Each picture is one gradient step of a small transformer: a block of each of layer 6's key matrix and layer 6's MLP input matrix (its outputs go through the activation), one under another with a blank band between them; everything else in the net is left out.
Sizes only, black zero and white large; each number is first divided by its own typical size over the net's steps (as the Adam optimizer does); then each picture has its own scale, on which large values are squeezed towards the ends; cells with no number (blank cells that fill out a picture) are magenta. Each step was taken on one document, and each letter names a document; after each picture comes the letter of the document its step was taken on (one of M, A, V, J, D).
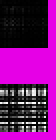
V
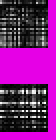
V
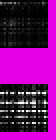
V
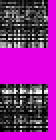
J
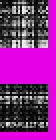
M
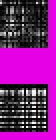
V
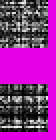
M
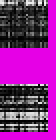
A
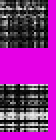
A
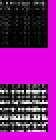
A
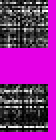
M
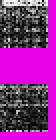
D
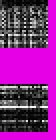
D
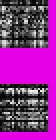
A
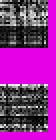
D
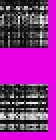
A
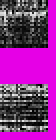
D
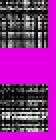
A
